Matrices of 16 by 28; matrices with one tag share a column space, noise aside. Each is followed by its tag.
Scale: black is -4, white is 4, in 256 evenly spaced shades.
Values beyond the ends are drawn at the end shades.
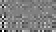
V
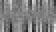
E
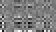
V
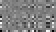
V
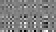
V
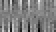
E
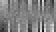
E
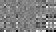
V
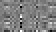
V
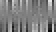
E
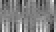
E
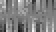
E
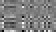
V
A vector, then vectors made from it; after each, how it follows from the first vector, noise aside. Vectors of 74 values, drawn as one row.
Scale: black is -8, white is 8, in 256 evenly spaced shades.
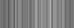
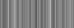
sign-scrambled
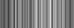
scaled up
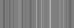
partly zeroed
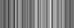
scaled up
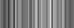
scaled up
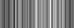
scaled up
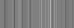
partly zeroed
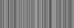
sign-scrambled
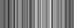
scaled up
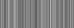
sign-scrambled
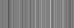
partly zeroed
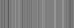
partly zeroed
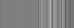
partly zeroed
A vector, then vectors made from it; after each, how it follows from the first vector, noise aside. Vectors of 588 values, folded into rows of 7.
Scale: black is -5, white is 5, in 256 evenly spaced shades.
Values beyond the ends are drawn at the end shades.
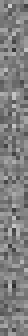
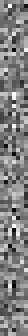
scaled up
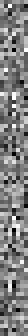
scaled up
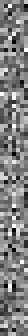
scaled up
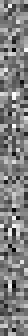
scaled up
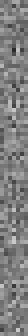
reversed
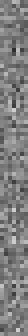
reversed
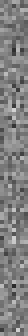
reversed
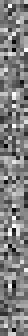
scaled up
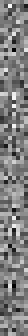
scaled up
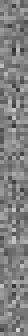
reversed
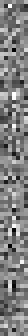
scaled up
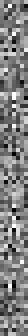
scaled up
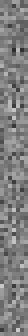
reversed
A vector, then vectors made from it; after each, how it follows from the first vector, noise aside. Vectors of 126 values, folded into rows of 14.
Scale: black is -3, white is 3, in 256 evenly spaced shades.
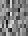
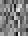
wrapped around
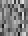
wrapped around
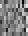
wrapped around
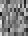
wrapped around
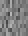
shrunk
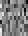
wrapped around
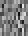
wrapped around
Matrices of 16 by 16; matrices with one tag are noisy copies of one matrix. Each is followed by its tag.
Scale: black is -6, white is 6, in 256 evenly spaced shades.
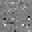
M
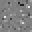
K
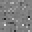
M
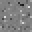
K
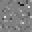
K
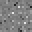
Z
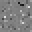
K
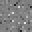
Z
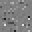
M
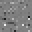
M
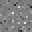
Z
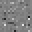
M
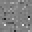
M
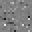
M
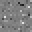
K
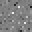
Z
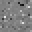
K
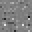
M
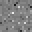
Z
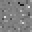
K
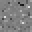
K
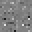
M
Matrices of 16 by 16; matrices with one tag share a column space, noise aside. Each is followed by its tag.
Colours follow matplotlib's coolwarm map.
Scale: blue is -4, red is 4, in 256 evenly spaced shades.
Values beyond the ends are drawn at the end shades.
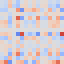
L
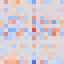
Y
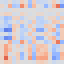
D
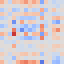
Y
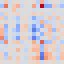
D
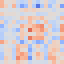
D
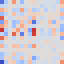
Y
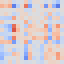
D
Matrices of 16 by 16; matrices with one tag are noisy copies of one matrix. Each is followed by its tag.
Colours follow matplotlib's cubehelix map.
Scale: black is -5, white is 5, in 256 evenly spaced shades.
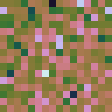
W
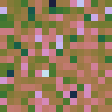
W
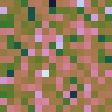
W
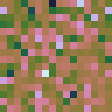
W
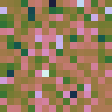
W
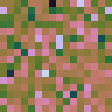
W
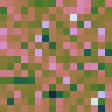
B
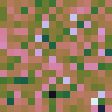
B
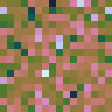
W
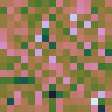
B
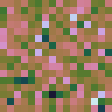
B
